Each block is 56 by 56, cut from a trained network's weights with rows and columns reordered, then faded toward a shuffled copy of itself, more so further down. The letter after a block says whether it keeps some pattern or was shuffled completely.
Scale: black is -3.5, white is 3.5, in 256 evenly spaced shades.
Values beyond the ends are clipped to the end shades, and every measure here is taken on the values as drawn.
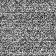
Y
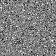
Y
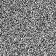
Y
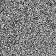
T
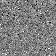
T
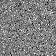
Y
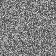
T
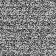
Y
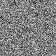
T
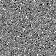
T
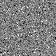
T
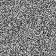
T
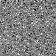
Y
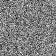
T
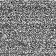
Y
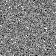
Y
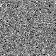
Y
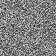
T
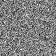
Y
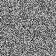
T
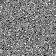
T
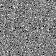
T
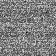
Y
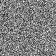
T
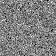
T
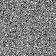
Y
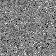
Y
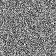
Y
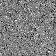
T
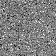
T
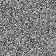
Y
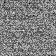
Y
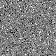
T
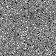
T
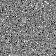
T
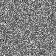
T
